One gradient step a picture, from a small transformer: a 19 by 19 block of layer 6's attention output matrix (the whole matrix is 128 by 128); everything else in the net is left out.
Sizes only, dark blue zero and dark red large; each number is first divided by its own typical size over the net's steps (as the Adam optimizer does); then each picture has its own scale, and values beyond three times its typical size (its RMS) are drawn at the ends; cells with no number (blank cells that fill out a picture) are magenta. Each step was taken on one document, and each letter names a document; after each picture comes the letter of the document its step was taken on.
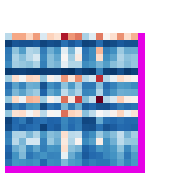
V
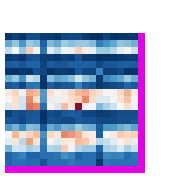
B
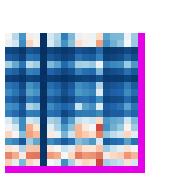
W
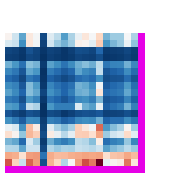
W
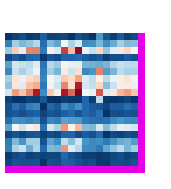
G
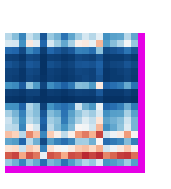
W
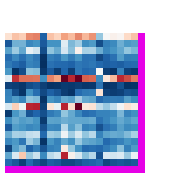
G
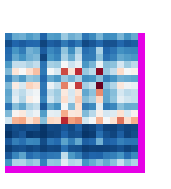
V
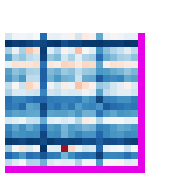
B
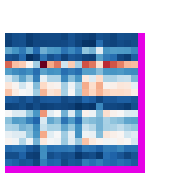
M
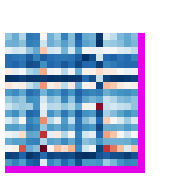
M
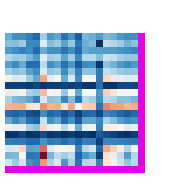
M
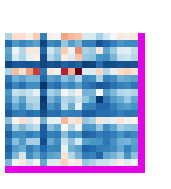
G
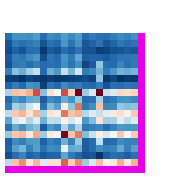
G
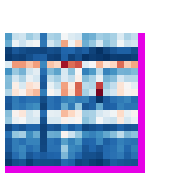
V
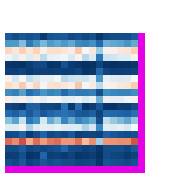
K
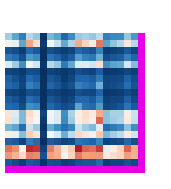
W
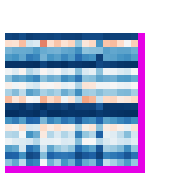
K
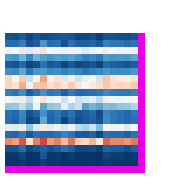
K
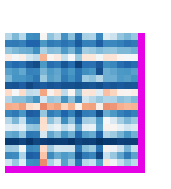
M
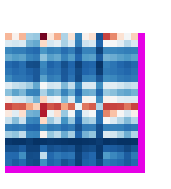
M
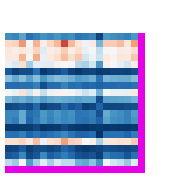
K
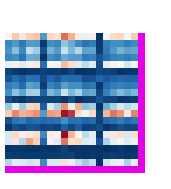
V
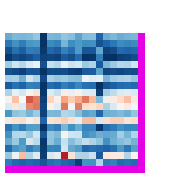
B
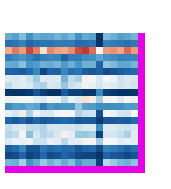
K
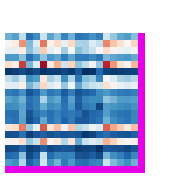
K
